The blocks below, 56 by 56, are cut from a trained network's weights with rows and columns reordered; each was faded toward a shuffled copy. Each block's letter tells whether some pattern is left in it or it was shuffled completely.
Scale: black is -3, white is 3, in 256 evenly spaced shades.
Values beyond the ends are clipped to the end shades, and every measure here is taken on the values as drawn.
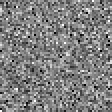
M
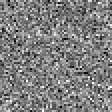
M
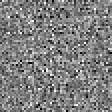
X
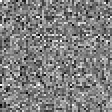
X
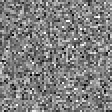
M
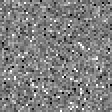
M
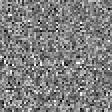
X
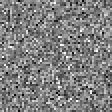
M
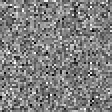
X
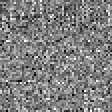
X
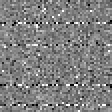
X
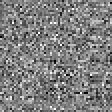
X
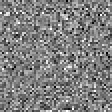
X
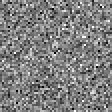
M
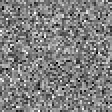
M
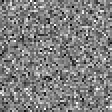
M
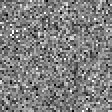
M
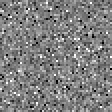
M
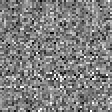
X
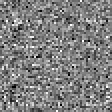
X
